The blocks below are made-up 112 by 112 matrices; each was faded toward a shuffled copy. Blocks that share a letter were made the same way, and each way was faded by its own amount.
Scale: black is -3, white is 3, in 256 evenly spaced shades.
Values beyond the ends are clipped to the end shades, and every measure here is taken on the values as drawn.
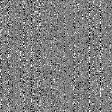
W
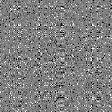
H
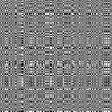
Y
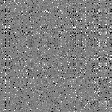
H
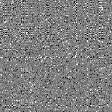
H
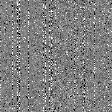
W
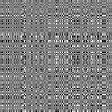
Y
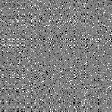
H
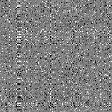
H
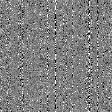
W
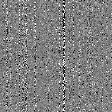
W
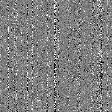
W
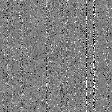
W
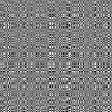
Y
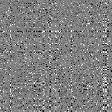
H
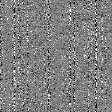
W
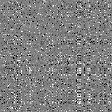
H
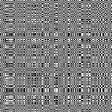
Y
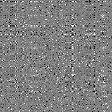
H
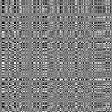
Y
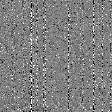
W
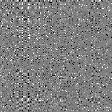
H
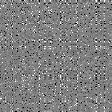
H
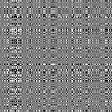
Y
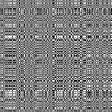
Y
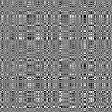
Y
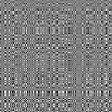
Y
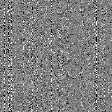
W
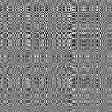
Y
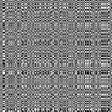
Y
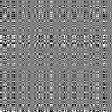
Y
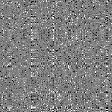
H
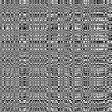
Y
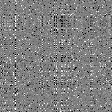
H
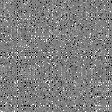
H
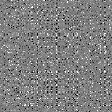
H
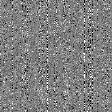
W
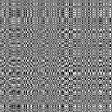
Y
